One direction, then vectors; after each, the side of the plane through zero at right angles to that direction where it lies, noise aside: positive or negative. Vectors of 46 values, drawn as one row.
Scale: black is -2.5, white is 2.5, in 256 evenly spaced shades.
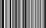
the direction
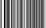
negative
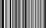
positive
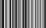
positive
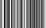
negative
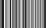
positive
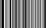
positive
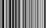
positive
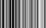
positive
